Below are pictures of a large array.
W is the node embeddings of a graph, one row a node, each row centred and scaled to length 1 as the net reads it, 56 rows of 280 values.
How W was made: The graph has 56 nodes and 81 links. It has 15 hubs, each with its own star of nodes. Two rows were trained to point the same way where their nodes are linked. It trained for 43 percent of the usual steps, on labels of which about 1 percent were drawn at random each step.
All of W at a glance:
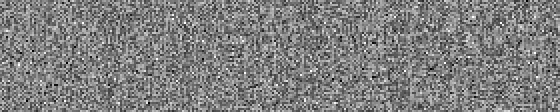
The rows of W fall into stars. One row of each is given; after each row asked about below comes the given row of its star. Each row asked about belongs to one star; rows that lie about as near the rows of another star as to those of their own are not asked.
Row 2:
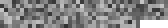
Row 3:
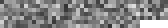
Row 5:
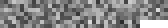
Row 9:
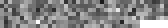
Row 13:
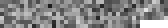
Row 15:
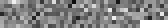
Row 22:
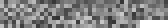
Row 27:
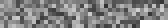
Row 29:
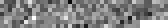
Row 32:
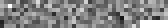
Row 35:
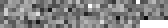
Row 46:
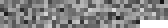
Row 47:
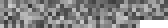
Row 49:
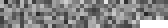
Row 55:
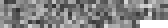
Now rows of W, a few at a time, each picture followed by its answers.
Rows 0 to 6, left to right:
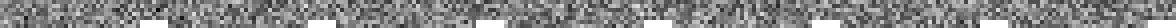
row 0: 29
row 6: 3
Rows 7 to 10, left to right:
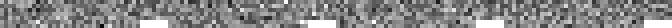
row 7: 29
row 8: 3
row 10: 46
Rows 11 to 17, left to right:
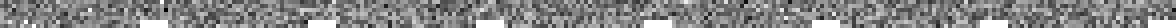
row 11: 9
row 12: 27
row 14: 15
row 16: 55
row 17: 5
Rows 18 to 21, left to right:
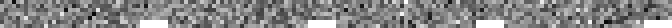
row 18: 32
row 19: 32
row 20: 29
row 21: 32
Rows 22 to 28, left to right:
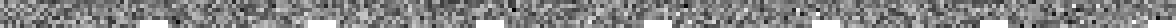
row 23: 35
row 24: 13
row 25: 22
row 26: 9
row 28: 35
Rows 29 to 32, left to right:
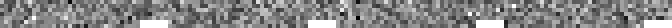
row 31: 27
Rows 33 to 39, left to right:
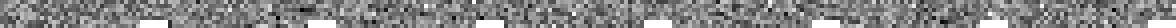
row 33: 35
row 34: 2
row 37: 35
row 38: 32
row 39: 3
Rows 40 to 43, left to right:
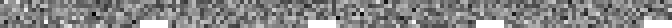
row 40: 3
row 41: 9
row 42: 27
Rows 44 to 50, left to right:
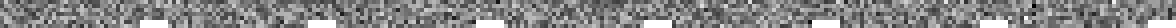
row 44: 2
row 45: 49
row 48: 2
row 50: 55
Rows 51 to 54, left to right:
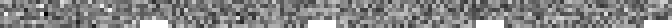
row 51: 2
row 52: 15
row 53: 29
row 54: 15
